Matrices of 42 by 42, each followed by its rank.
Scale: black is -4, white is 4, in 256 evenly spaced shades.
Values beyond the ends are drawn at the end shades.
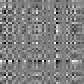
two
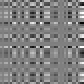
one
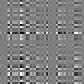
one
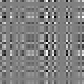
one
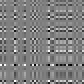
one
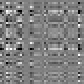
two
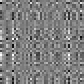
three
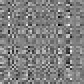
three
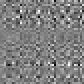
three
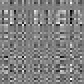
two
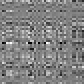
three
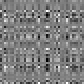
two
